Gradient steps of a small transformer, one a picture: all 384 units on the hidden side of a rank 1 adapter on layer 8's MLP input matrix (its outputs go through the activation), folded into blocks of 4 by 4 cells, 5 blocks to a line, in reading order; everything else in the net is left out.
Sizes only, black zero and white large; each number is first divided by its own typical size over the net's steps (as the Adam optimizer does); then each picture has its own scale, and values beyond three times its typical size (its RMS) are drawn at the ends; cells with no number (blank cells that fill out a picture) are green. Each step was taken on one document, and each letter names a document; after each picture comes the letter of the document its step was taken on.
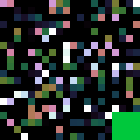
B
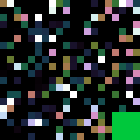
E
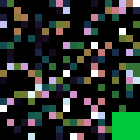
E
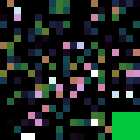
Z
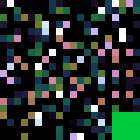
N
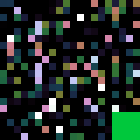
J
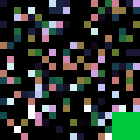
B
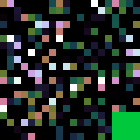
J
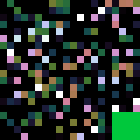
N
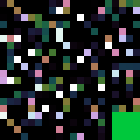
N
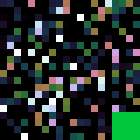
J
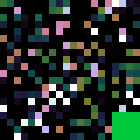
J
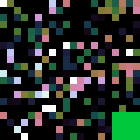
Z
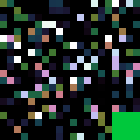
N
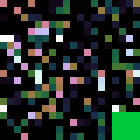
J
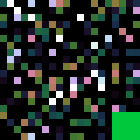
J
